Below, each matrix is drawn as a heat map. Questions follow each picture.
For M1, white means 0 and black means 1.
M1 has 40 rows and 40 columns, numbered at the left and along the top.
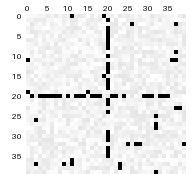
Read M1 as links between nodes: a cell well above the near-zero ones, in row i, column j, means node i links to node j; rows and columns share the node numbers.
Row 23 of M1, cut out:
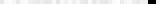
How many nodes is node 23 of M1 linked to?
2
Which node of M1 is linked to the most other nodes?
node 20
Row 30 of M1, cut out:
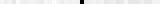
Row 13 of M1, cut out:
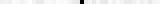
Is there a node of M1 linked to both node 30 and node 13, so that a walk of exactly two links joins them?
yes
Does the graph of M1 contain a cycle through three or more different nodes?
no
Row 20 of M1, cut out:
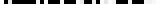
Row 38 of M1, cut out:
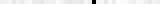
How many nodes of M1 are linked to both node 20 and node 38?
0
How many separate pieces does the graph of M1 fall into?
3
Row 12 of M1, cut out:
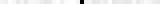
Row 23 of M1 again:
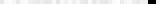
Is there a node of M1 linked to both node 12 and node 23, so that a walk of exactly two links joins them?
no
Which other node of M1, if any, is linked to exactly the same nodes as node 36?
none
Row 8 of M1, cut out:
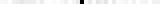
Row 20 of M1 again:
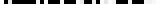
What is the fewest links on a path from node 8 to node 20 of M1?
1
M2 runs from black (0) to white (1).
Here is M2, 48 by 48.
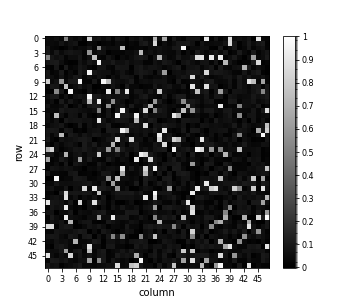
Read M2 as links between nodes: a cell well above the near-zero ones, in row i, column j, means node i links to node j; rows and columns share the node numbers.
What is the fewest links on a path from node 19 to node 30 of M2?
4
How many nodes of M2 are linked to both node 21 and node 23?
3
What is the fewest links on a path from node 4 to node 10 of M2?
1
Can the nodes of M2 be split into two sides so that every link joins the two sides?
no
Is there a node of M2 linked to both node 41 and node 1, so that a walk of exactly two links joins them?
yes
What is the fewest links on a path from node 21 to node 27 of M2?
1
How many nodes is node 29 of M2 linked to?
6
